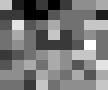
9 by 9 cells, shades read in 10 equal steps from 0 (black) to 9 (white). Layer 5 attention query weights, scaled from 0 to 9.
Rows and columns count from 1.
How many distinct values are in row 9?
4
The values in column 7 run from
3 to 7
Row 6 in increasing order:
2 3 4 4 5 5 6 7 7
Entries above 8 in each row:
0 0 0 0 1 0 0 0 0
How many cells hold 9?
1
